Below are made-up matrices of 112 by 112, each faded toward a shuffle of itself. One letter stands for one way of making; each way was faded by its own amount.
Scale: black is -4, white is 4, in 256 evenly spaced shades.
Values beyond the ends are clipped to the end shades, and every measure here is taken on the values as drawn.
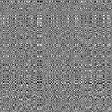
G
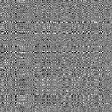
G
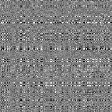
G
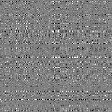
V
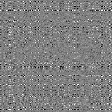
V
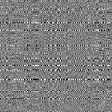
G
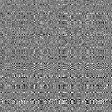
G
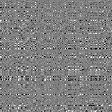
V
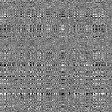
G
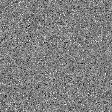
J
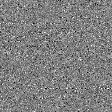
J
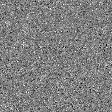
J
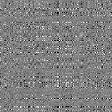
V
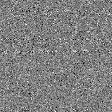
J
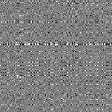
V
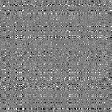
V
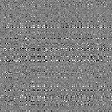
V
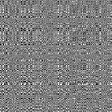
G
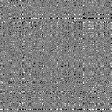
V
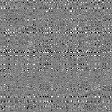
V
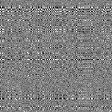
G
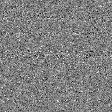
J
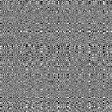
G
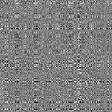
G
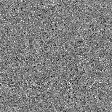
J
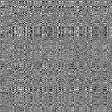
G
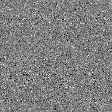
J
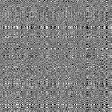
G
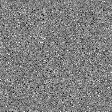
J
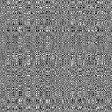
G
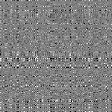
V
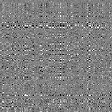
V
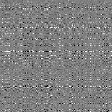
V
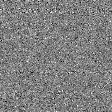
J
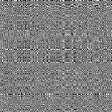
G
